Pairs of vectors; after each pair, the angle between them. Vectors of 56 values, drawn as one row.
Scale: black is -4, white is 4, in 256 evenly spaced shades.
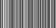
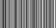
partly opposed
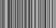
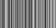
nearly parallel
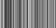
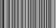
partly opposed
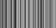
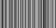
partly aligned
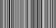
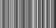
partly opposed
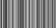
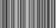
partly aligned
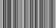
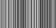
orthogonal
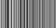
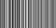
nearly opposite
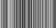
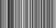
nearly opposite
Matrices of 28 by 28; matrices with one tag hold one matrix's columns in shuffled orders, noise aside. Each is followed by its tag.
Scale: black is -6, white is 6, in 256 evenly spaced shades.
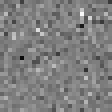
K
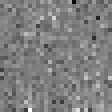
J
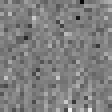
J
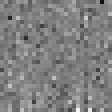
J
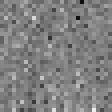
J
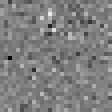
K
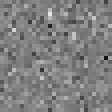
K
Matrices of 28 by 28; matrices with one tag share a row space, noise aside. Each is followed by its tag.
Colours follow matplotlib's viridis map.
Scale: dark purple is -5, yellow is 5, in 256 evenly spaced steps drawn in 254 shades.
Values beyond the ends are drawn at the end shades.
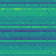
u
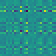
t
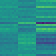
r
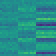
r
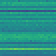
u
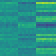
r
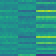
r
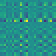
t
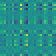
t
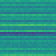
u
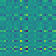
t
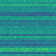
u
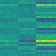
r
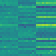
r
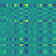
t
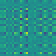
t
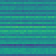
u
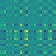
t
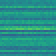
u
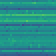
u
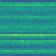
u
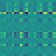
t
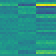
r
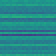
u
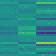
r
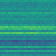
u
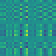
t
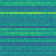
u
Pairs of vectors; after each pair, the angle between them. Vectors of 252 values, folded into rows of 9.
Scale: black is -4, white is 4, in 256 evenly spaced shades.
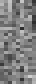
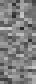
partly aligned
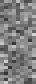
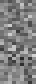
partly aligned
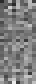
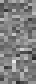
orthogonal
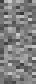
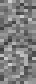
partly aligned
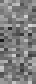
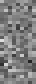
partly opposed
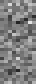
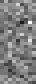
partly aligned
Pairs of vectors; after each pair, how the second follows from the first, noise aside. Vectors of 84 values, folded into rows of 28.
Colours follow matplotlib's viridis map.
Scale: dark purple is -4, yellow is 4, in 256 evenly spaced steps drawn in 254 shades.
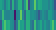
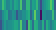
reversed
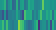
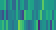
copied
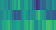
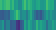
reversed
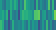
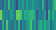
reversed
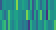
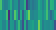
reversed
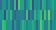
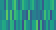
reversed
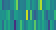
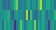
copied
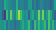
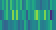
reversed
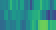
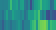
copied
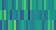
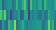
copied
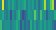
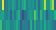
copied
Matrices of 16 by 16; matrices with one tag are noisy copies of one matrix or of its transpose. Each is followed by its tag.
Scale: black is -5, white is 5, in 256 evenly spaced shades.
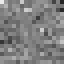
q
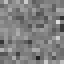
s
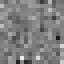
s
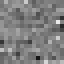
s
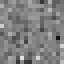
s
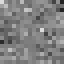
q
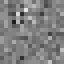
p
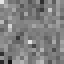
q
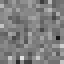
s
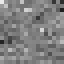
q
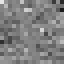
q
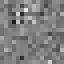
p
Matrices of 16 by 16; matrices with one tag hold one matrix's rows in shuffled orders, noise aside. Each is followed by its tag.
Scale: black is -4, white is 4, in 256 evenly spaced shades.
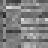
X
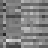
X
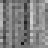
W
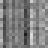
W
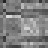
X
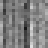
W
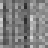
W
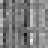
W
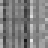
W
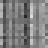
W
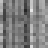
W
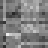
X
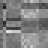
X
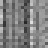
W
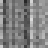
W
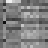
X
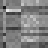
X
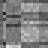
X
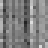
W
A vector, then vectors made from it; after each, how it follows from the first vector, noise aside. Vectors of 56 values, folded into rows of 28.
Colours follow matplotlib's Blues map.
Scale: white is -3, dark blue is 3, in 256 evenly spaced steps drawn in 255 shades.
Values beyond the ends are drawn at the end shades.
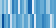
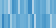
shrunk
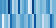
negated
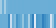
partly zeroed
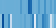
partly zeroed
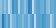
shrunk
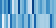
negated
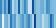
negated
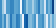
reversed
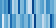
negated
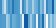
reversed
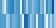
reversed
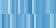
shrunk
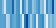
reversed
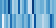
negated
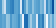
reversed
